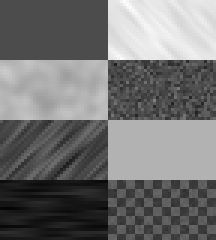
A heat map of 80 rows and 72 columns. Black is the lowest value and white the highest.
The table splits into 4 rows of 2 panels. Panel 1,1: low, flat. Panel 1,2: very high, slanting down to the right, faint in contrast. Panel 2,1: high, blotchy, faint in contrast. Panel 2,2: low, fine-grained. Panel 3,1: low, slanting up to the right. Panel 3,2: high, flat. Panel 4,1: very low, streaked across, faint in contrast. Panel 4,2: low, checkered.
